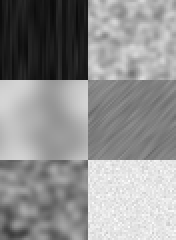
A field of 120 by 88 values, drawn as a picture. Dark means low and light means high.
The table splits into 3 rows of 2 panels. Panel 1,1: very low, streaked downward, faint in contrast. Panel 1,2: high, blotchy. Panel 2,1: high, smooth. Panel 2,2: middling, slanting up to the right, faint in contrast. Panel 3,1: middling, blotchy. Panel 3,2: very high, fine-grained, faint in contrast.
